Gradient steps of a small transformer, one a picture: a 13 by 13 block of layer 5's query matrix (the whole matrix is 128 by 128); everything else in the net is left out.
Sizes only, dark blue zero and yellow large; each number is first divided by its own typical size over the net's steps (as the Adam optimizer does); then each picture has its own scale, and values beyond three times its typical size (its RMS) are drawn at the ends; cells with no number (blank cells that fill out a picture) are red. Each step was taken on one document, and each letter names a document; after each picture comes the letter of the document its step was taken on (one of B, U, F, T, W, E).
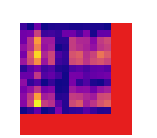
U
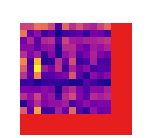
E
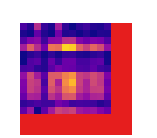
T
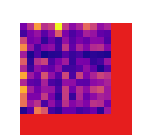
E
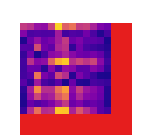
T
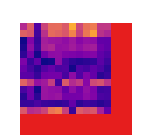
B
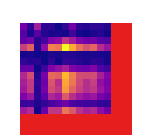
T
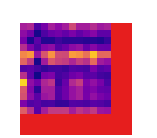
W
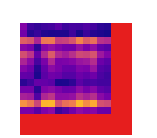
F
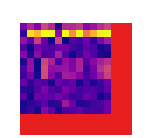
E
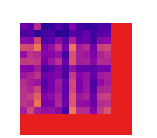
U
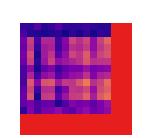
U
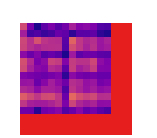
F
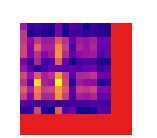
F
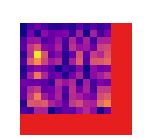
U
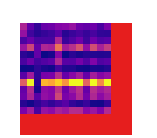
W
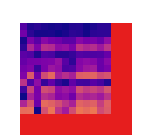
F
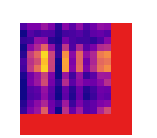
E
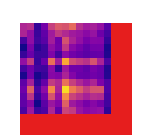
T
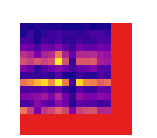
W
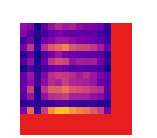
T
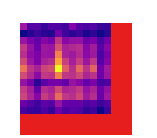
F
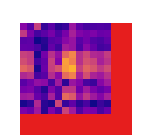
F
